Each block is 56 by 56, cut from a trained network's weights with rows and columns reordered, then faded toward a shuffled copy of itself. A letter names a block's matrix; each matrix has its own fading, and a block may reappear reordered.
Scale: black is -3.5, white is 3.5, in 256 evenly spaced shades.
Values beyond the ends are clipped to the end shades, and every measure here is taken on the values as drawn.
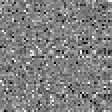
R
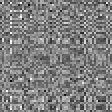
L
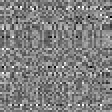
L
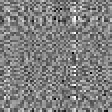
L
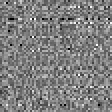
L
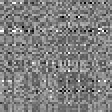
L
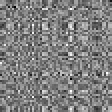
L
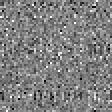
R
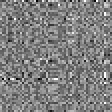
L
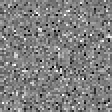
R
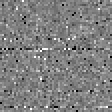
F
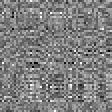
L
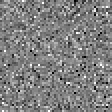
R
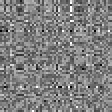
L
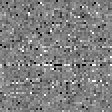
F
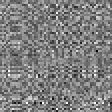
L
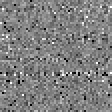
F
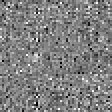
R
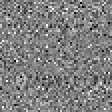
R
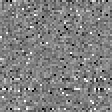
F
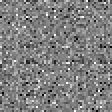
R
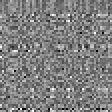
L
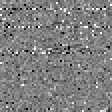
F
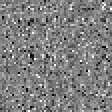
R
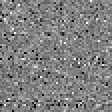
F
